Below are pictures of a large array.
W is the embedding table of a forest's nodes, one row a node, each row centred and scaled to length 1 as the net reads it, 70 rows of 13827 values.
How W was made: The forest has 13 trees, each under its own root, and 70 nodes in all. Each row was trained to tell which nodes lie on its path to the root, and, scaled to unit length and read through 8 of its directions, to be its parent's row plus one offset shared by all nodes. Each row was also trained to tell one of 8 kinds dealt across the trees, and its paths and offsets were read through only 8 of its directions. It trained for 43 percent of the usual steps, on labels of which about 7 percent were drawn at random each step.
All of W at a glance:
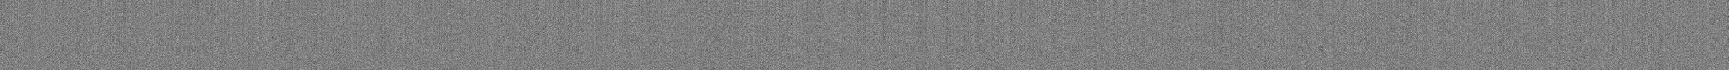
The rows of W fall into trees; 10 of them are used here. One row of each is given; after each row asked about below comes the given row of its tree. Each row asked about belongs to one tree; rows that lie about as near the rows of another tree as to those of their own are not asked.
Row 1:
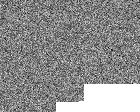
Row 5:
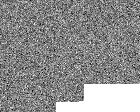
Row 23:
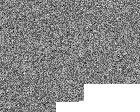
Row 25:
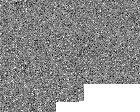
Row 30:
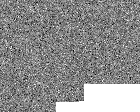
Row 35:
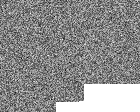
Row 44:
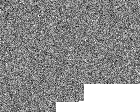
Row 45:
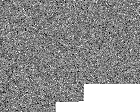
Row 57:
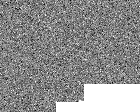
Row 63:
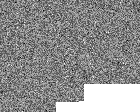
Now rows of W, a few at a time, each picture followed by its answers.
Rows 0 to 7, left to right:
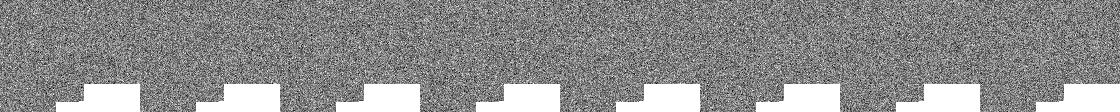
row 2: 5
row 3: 30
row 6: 57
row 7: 5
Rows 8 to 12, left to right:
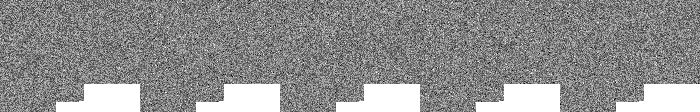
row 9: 5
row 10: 57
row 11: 63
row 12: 1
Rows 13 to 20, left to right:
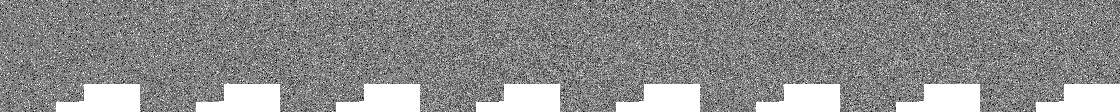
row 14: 30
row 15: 30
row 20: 63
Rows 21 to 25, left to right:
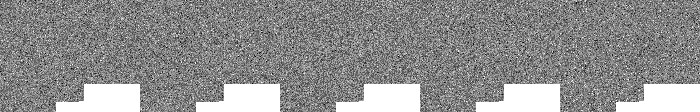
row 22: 45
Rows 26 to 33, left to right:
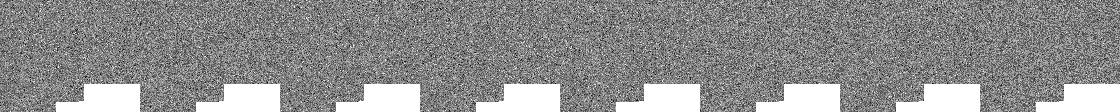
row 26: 63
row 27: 1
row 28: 44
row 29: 44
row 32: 57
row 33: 5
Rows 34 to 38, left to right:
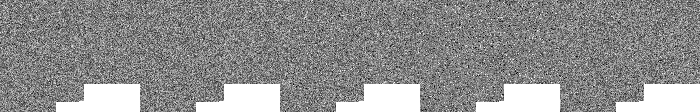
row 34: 23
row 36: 57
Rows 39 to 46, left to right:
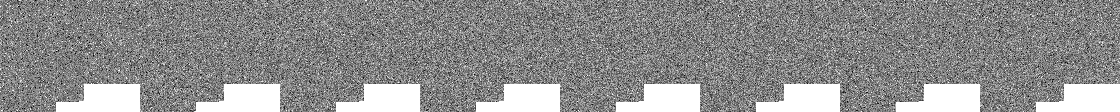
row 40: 25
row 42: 1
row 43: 45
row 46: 5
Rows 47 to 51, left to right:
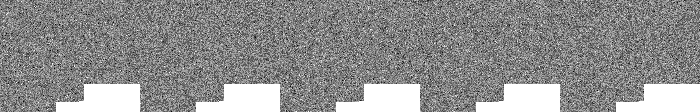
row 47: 5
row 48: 5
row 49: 30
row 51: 57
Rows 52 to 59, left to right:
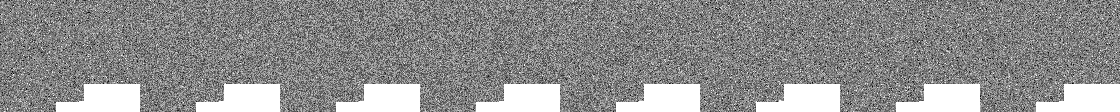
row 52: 63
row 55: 30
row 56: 57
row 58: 63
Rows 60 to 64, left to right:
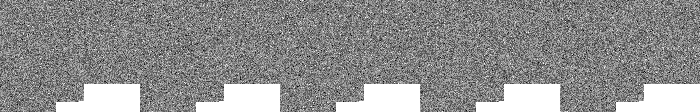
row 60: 23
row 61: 45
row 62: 44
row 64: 1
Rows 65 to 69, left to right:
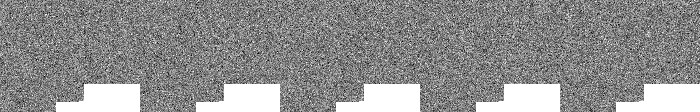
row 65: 23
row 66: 45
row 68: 44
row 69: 57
